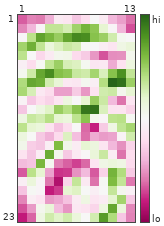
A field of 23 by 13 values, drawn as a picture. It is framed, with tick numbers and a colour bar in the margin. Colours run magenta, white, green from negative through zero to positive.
Rings: centred on the bottom middle. Average level on the scale: 50%. Ninth with the lowest average: bottom middle.
